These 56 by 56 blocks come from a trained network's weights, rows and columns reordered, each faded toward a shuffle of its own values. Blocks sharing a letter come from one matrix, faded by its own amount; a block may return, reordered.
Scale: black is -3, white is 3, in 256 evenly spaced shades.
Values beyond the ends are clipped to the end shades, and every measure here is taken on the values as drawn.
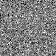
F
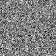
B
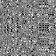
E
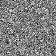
F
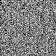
B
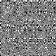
E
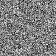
B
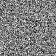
F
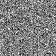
B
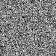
F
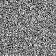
B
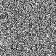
B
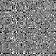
E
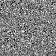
F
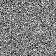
F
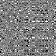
E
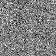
F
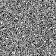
F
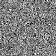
B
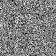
F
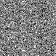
F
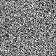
B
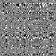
E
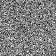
F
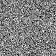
F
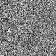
B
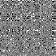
E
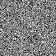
F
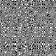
E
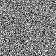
F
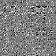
E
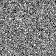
F
